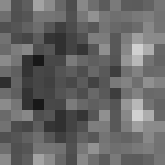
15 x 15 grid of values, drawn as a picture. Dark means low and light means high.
No single row or column stands out from its neighbours. No regular stripes run through it. The top and bottom halves mirror each other. The middle left is the ninth with the lowest average.
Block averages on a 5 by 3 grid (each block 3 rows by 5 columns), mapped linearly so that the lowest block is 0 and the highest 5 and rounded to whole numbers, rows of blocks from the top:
3 2 3 | 1 1 5 | 0 1 3 | 1 1 5 | 3 2 3
